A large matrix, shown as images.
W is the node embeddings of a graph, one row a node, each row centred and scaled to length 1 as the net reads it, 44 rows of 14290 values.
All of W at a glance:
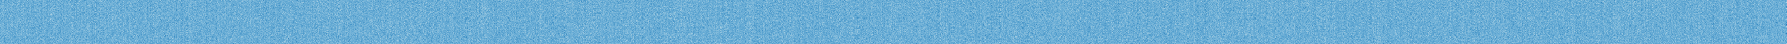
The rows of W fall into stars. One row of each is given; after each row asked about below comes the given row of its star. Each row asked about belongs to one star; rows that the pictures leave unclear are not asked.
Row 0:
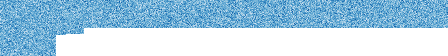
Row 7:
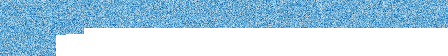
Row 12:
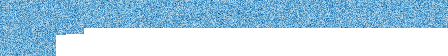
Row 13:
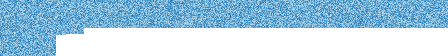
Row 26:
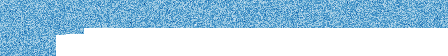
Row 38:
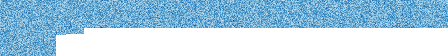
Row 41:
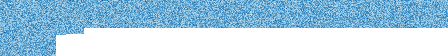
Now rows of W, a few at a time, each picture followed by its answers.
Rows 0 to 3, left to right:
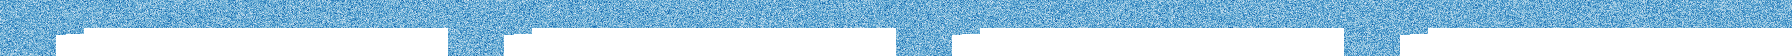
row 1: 13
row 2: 7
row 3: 41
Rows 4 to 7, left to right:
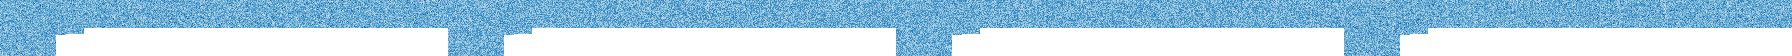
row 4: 0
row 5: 26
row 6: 12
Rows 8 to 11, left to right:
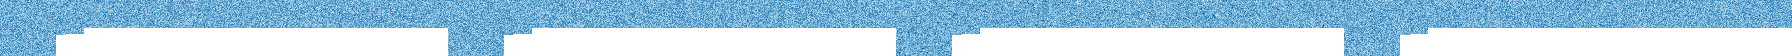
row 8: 13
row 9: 0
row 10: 41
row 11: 7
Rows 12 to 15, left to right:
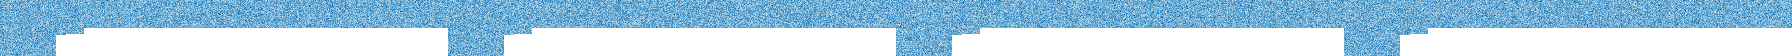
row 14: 13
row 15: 0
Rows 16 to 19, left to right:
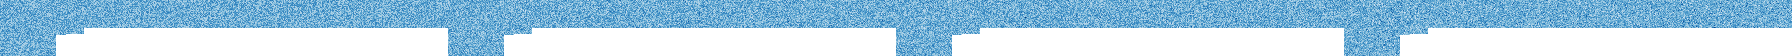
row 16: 7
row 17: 38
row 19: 13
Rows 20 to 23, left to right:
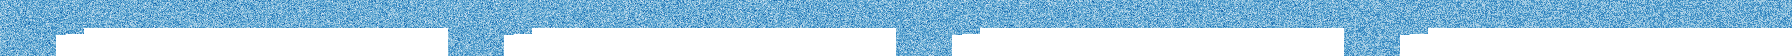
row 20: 0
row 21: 0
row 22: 7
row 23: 41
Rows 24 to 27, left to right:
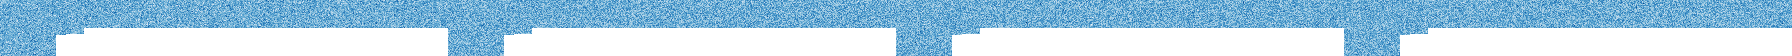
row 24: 7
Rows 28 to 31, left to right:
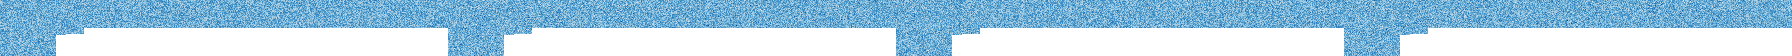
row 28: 38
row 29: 26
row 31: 26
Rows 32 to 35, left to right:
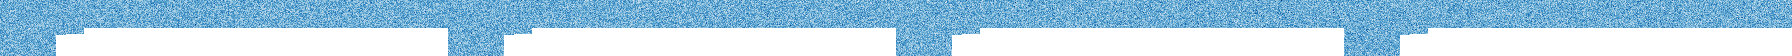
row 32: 12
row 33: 12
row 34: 12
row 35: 0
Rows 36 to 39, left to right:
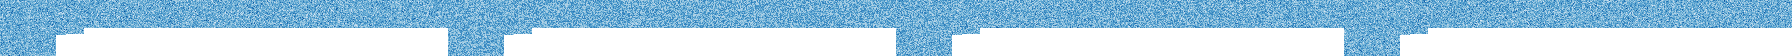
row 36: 13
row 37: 13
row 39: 7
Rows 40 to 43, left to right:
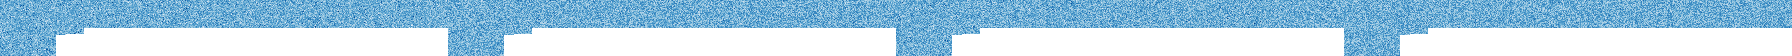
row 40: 41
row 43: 26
